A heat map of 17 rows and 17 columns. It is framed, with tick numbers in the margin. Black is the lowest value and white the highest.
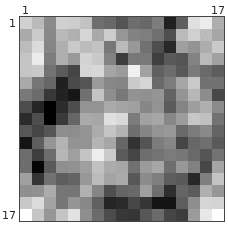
Ninth with the lowest average: middle left. Mirror symmetry: none. Odd rows or columns: none. Grain: blotchy.
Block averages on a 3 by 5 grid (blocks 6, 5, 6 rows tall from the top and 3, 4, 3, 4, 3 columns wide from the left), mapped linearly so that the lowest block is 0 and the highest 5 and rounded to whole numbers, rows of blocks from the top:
55425 | 03433 | 34224
